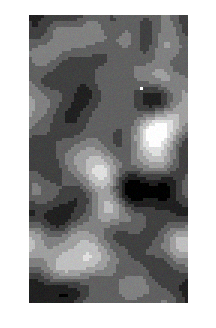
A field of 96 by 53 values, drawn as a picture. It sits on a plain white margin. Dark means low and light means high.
Calmest part: top middle. Lone odd cells: 1, higher than its neighbours. Slope: none. Odd rows or columns: none. Mirror symmetry: none.
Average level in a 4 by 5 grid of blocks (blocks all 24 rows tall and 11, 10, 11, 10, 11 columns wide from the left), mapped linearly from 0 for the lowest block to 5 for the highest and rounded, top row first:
2 2 2 2 3 | 2 1 2 4 5 | 1 2 5 0 0 | 2 4 3 2 2
